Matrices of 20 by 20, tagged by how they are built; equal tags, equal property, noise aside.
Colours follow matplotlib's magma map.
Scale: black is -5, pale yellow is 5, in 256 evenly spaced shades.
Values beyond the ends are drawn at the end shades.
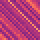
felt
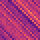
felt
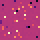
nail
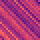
felt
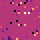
nail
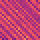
felt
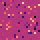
nail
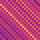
felt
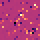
nail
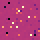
nail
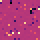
nail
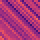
felt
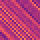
felt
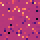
nail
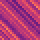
felt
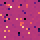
nail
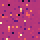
nail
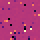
nail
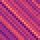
felt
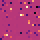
nail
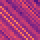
felt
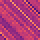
felt
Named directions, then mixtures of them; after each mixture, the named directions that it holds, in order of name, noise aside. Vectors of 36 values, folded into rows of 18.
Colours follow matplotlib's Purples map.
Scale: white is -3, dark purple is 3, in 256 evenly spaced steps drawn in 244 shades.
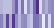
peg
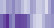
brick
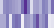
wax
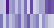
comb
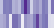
wax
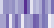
wax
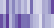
brick, comb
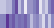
brick, peg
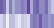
brick, comb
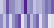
comb, wax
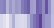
brick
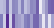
comb, peg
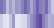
brick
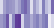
brick, wax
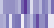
wax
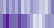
brick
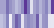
wax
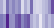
brick, comb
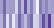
peg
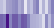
brick, peg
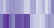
brick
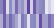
comb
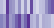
brick, comb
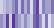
peg, wax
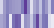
wax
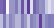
comb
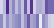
comb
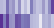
brick, comb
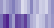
brick
